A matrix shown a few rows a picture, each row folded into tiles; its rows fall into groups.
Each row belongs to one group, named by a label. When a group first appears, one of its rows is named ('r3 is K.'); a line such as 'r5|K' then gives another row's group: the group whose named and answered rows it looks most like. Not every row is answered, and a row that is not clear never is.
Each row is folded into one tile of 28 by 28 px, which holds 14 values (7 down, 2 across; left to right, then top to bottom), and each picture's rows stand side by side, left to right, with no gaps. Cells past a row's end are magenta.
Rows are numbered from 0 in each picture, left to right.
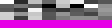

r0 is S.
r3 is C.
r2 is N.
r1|S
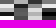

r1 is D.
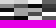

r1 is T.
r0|N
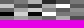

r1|T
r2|C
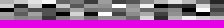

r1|N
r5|N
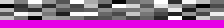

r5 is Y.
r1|N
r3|N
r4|C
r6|D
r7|T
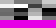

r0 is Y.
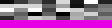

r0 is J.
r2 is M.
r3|S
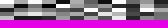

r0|N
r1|N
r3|T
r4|S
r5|M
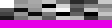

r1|M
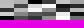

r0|N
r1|J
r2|S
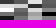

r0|J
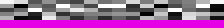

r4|N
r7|N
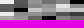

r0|S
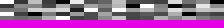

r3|J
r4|M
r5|J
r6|S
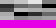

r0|S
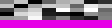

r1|D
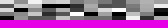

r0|Y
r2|T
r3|M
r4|J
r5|Y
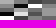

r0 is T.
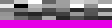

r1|Y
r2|Y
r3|Y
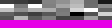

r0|J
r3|T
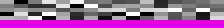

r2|N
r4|T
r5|M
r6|J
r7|J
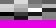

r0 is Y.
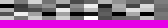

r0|T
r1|S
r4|M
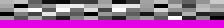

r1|T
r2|J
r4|J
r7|Y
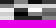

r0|D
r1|J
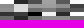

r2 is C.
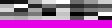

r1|S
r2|S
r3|T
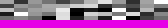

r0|T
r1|Y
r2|D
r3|N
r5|Y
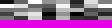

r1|S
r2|M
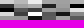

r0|S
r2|M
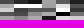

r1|C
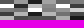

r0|C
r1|J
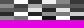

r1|D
